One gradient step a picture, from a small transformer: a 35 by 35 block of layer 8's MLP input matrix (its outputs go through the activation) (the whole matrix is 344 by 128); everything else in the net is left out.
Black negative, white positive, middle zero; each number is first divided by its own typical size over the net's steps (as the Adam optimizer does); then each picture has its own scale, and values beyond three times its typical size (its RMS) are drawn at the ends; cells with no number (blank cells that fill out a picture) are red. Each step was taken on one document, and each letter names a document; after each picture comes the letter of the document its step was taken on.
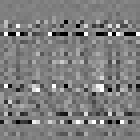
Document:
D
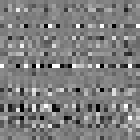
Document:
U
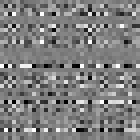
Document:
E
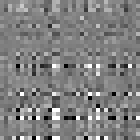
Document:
U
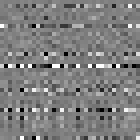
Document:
U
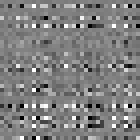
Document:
U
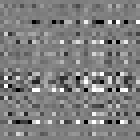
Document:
D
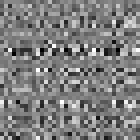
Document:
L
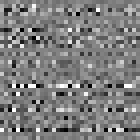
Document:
E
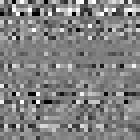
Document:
E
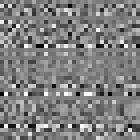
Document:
E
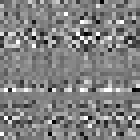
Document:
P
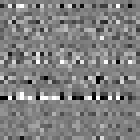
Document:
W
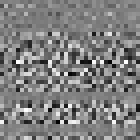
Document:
L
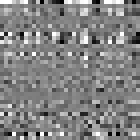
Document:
P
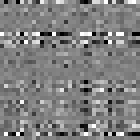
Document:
P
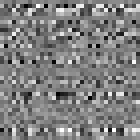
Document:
E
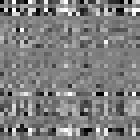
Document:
E
